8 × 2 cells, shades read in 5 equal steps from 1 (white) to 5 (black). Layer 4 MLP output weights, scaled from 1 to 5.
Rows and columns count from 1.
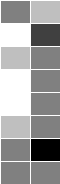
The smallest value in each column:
1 2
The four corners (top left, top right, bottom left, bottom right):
3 2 3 3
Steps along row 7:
up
